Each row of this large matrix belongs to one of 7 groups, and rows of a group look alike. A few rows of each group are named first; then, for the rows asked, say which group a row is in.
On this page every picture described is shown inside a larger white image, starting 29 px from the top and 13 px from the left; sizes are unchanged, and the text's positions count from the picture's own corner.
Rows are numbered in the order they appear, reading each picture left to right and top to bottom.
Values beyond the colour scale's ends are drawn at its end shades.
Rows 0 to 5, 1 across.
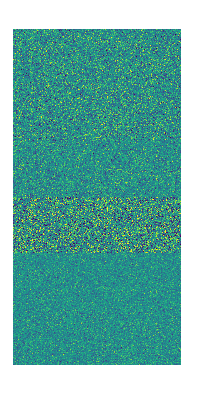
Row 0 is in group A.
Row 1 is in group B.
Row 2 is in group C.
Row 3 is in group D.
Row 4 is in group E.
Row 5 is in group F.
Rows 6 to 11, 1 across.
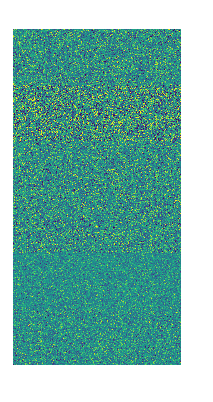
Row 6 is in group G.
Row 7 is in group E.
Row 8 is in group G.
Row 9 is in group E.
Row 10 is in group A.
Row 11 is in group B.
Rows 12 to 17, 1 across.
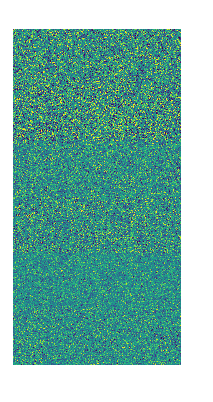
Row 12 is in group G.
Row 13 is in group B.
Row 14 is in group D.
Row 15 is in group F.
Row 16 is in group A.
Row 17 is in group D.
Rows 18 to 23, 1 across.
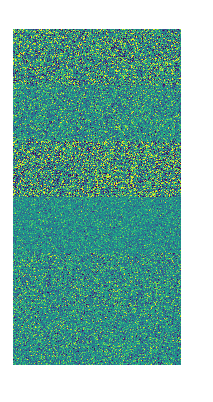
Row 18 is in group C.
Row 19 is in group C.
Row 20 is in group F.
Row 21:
B
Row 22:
G
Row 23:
E
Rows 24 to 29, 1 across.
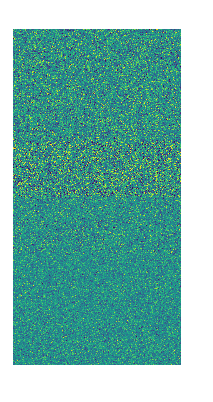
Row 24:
D
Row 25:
F
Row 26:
G
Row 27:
E
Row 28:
G
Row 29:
A
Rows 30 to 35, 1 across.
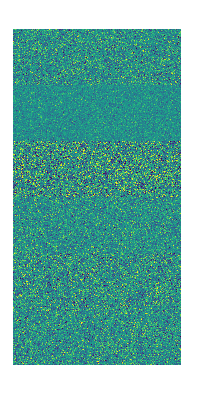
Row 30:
A
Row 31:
B
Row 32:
C
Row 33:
D
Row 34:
G
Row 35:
F
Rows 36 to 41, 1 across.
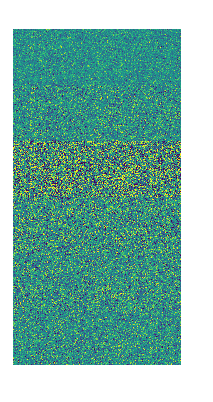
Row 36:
B
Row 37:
B
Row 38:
E
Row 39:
D
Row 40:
F
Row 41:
E
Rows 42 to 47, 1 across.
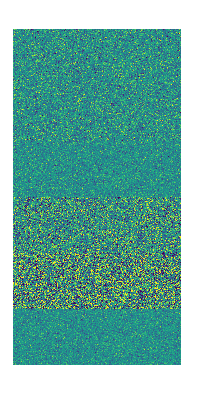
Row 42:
E
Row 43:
C
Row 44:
E
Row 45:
F
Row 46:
C
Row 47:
E
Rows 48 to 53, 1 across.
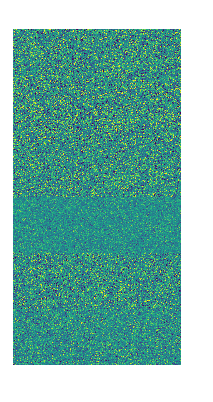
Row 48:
E
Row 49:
E
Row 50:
E
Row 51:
G
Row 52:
B
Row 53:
F
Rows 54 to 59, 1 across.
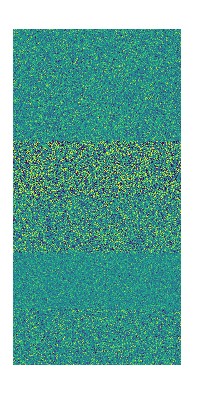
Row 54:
E
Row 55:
B
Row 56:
D
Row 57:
G
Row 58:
D
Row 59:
E
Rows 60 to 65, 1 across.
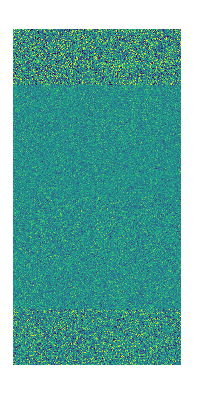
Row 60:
E
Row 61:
F
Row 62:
E
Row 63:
B
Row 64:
G
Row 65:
E
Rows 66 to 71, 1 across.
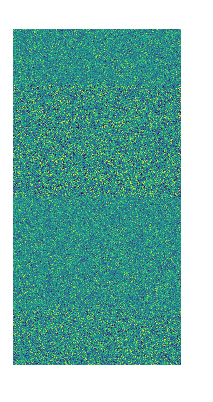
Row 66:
D
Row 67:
E
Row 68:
A
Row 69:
G
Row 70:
G
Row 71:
A
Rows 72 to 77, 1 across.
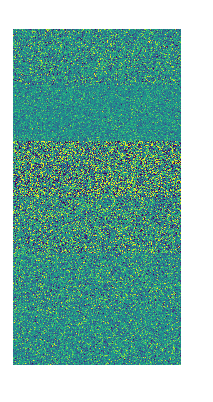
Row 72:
B
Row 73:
F
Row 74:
F
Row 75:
A
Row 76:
C
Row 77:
C
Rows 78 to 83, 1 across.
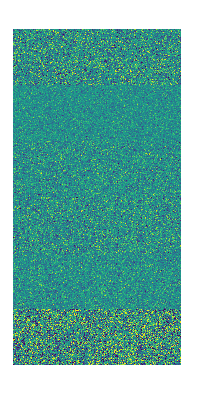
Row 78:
A
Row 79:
G
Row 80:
B
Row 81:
F
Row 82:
B
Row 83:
F
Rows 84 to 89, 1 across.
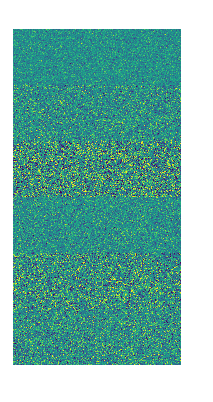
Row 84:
B
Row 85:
E
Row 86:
A
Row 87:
D
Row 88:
C
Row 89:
F
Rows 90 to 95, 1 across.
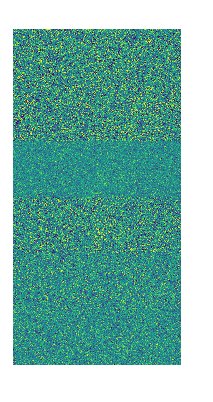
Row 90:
B
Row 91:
F
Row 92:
B
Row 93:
B
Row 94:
A
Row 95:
C
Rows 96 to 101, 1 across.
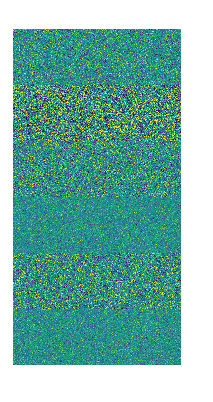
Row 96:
D
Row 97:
C
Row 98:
D
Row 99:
A
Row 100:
C
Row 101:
F
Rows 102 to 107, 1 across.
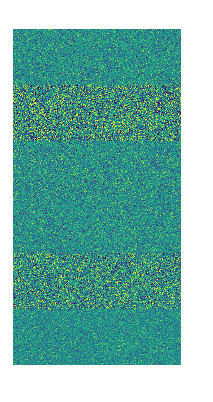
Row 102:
A
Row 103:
E
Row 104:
A
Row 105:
B
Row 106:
C
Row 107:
E
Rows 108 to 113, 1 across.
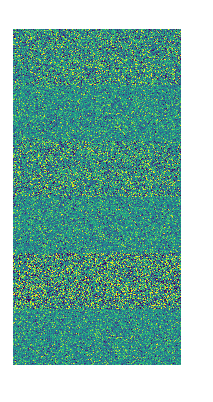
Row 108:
A
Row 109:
C
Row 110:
A
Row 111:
A
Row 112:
D
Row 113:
C
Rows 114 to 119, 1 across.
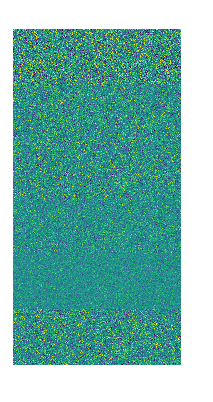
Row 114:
D
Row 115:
A
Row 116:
C
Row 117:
E
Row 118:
B
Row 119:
C
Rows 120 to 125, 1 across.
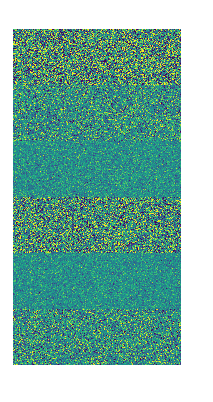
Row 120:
A
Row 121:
C
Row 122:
C
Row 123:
E
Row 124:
B
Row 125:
D
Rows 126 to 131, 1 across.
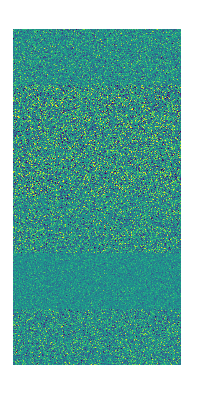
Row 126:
D
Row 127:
A
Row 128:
D
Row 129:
D
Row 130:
D
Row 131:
A
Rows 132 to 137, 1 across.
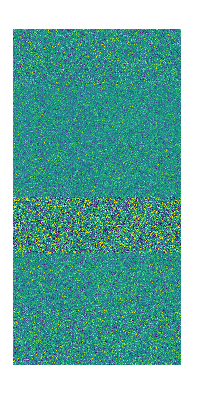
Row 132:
D
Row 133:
E
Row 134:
E
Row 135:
C
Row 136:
B
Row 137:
E
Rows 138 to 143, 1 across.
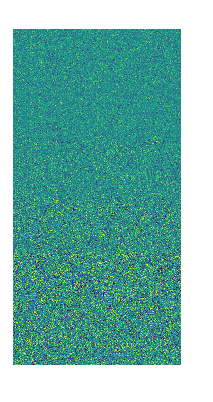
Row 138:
B
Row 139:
B
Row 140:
D
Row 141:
A
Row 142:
E
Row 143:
D
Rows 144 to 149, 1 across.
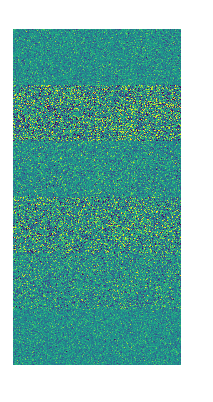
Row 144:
F
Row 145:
F
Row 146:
B
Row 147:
C
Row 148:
G
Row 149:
D
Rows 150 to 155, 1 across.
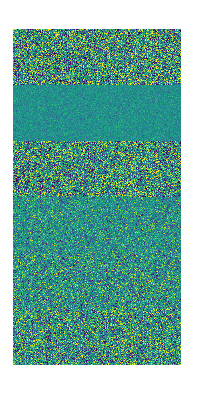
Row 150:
F
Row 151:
B
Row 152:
F
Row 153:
A
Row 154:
A
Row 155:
G
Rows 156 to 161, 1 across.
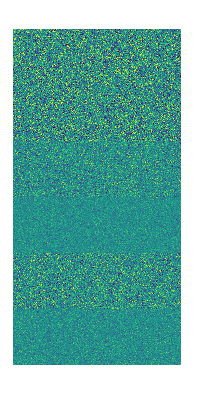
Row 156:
C
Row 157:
A
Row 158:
F
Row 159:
D
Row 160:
B
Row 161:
G
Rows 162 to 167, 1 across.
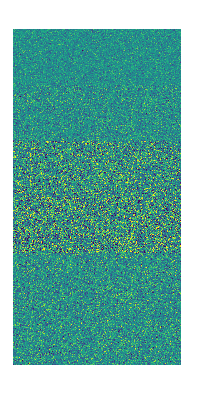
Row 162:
G
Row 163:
F
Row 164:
B
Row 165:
F
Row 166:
F
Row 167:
B
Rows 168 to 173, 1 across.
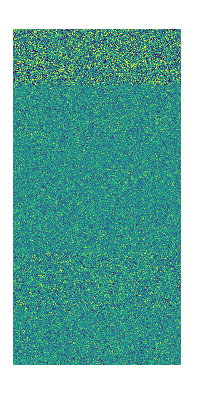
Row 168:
D
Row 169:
G
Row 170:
C
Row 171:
A
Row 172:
B
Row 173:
G
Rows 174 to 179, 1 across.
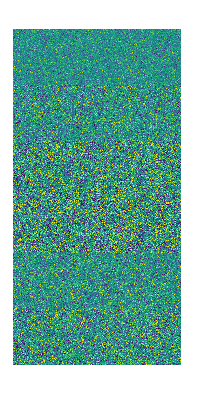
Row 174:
A
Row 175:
E
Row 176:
F
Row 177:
G
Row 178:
A
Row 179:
F
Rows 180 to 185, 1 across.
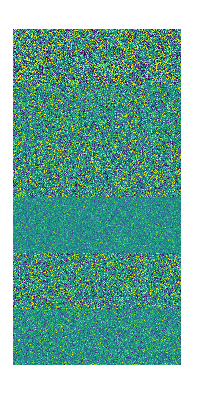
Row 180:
G
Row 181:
A
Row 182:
C
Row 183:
C
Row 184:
D
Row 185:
A
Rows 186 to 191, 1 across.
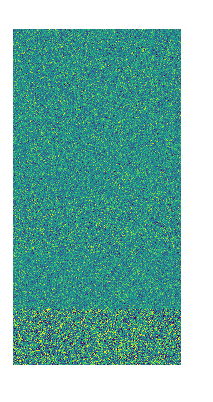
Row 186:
A
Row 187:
E
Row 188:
D
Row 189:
D
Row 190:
C
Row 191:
B
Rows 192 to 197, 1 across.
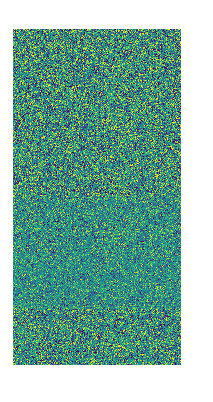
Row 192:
E
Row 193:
F
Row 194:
G
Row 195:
E
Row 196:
G
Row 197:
E
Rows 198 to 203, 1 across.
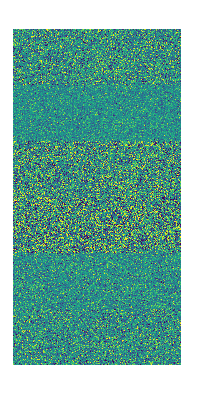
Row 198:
B
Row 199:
E
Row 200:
F
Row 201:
C
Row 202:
D
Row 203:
G
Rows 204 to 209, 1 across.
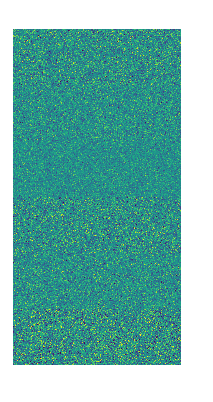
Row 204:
G
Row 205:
B
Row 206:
G
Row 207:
A
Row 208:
D
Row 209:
B
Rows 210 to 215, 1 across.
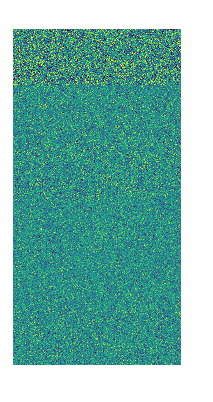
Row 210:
D
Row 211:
A
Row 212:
F
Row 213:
B
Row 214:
A
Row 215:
E
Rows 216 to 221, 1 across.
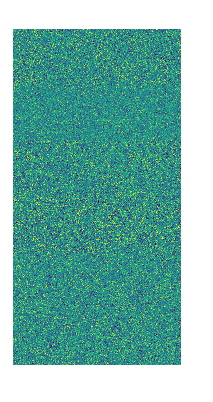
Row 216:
D
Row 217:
E
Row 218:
F
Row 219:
C
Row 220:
G
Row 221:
C
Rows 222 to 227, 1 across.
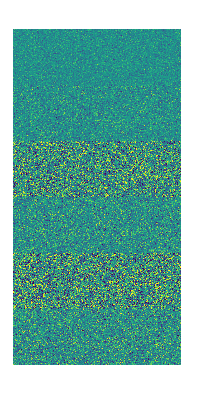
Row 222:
E
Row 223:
E
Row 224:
C
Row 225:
D
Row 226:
G
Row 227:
G
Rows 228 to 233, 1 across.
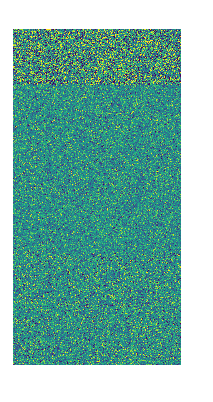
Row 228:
B
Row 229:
C
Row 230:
G
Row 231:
B
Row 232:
G
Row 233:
F
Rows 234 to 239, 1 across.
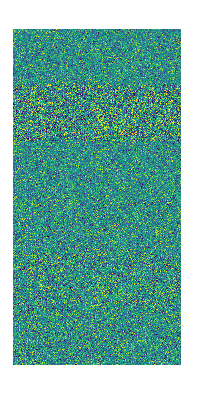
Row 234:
C
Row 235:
B
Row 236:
C
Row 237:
G
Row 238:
B
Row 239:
D
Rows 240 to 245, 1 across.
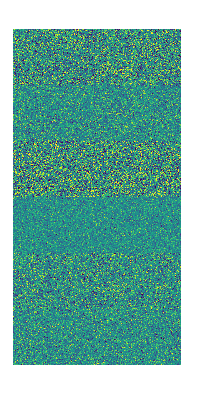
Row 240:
F
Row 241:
C
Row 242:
D
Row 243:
D
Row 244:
G
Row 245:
D
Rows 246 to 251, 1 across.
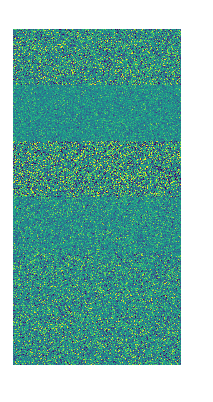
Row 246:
A
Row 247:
E
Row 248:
D
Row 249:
F
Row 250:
A
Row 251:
A
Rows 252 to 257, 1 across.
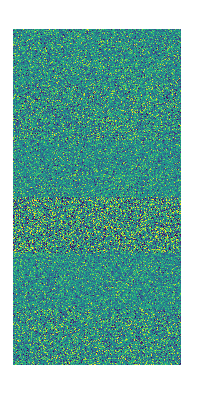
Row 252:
A
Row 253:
F
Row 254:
E
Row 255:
D
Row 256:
C
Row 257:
A
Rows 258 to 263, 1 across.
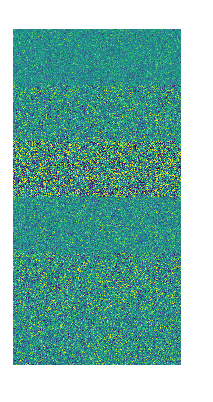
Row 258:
G
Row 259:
G
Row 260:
G
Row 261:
C
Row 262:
C
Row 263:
B
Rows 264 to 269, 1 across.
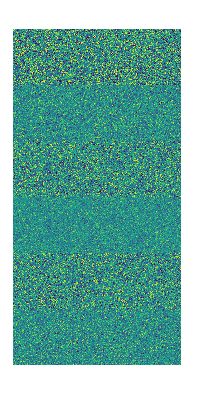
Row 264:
F
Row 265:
B
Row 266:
G
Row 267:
G
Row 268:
E
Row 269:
E
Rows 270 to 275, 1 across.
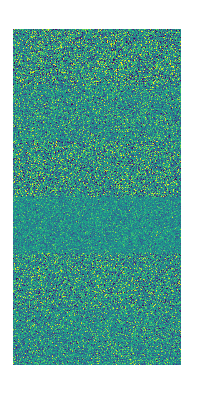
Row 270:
B
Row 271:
D
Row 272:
D
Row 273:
C
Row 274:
B
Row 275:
F
